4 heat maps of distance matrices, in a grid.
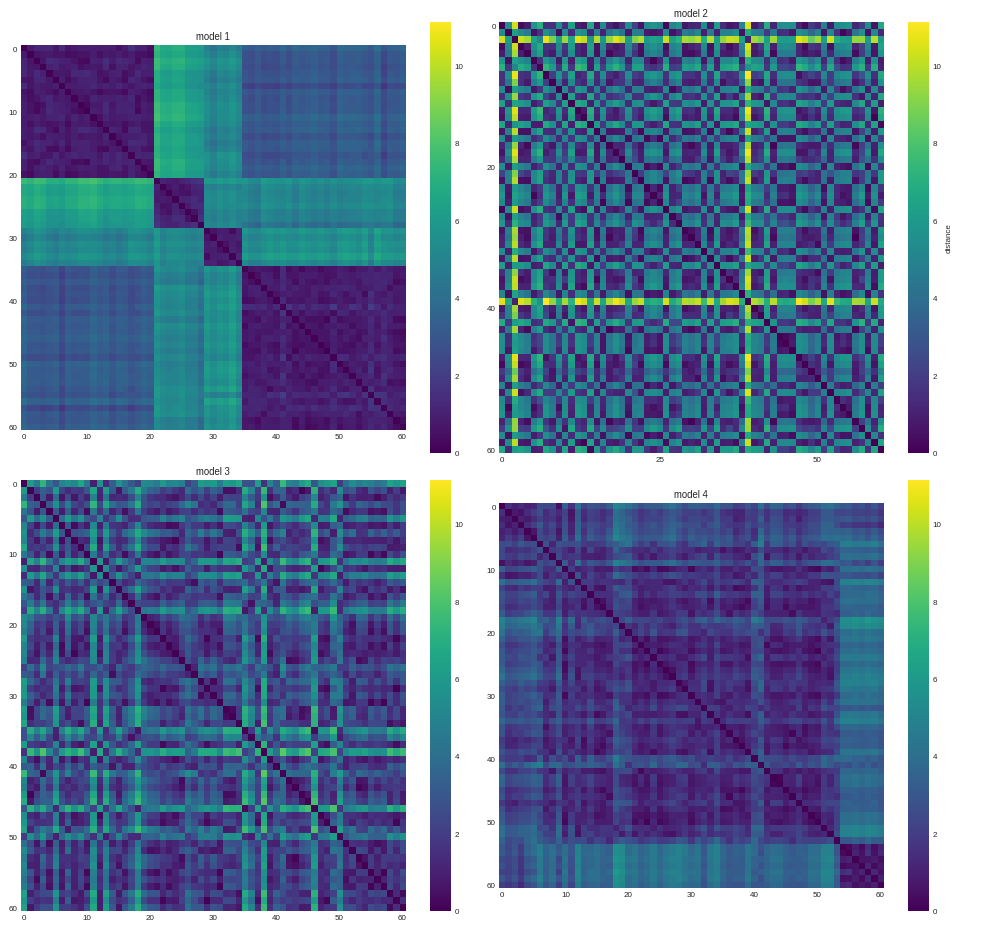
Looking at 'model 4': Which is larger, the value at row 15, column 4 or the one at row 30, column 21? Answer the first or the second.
the first
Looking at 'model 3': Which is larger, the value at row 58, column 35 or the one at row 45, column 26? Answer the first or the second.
the first
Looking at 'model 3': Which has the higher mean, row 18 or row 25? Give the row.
18
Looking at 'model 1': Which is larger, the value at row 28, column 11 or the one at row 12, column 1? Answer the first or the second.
the first
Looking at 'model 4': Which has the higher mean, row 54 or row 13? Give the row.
54
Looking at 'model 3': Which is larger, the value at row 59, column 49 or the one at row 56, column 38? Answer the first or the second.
the second
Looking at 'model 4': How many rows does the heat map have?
61
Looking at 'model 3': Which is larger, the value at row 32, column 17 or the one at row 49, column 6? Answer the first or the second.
the first
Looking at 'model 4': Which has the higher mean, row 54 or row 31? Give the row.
54
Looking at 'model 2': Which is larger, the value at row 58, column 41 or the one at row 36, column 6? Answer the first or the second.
the second
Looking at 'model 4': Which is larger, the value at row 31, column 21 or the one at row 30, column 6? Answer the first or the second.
the second
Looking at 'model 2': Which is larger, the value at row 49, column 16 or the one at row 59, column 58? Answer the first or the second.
the second
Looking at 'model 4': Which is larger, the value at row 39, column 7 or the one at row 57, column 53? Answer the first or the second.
the second
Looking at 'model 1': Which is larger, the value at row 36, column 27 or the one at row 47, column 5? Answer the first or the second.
the first
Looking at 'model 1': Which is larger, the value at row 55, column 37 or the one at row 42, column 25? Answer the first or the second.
the second
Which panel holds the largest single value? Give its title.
model 2
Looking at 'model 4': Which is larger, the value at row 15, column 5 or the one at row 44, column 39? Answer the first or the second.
the first
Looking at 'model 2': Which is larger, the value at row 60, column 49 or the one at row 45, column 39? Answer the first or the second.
the second
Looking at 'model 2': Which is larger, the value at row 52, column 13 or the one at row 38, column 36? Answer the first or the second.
the second
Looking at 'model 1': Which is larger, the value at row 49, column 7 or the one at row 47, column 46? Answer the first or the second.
the first
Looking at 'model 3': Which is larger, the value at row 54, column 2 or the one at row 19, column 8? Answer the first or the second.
the second
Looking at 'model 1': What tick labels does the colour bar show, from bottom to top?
0, 2, 4, 6, 8, 10
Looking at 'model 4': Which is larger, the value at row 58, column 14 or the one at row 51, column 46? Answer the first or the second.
the first
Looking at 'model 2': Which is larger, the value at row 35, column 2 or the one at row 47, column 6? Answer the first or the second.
the first
